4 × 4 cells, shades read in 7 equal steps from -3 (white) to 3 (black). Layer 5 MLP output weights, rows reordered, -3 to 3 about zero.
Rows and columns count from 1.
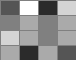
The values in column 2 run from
-3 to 2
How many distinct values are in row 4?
3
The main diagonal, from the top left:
1 -1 0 1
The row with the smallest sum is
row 3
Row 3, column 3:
0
